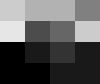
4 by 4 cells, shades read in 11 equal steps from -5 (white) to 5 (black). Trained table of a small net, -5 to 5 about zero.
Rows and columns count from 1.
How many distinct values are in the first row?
3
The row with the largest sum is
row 4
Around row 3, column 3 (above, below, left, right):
1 4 4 4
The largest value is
5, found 3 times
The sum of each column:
3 9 6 5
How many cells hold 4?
4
